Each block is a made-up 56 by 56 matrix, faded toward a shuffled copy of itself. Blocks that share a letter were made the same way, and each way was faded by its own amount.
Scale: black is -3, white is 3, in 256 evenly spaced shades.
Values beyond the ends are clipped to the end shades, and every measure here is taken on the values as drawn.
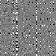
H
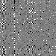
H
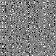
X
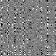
H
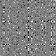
H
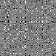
H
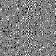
X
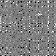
H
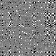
H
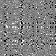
H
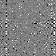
H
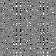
H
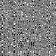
X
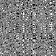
X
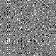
X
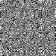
X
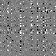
H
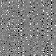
H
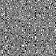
X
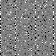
H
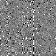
X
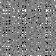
H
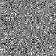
X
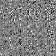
X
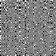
H
